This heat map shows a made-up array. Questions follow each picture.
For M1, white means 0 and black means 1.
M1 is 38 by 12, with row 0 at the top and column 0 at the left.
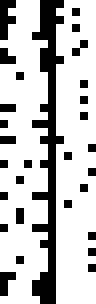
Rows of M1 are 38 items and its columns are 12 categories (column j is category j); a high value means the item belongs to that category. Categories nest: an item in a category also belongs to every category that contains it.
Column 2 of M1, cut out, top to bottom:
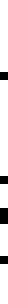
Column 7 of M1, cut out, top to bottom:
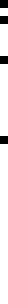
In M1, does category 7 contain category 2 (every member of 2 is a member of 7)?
no
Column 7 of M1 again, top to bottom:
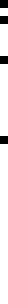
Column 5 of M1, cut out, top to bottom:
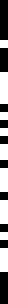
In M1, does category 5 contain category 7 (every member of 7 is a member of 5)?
yes
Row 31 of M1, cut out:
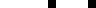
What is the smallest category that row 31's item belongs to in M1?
11
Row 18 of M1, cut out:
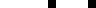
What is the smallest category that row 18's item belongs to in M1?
11
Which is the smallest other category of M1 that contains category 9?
0
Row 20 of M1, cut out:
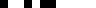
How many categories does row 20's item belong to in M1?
4
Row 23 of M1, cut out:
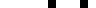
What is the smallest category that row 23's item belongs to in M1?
10
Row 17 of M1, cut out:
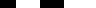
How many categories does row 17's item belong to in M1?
5
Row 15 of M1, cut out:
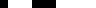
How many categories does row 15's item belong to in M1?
4
